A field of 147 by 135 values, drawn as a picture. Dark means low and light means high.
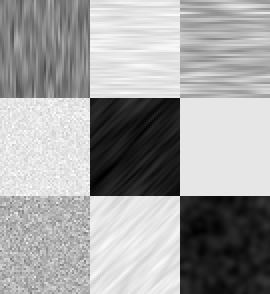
The table splits into 3 rows of 3 panels. Panel 1,1: middling, streaked downward. Panel 1,2: very high, streaked across, faint in contrast. Panel 1,3: high, streaked across. Panel 2,1: very high, fine-grained, faint in contrast. Panel 2,2: very low, slanting up to the right, faint in contrast. Panel 2,3: very high, flat. Panel 3,1: high, fine-grained. Panel 3,2: very high, slanting up to the right, faint in contrast. Panel 3,3: very low, blotchy, faint in contrast.
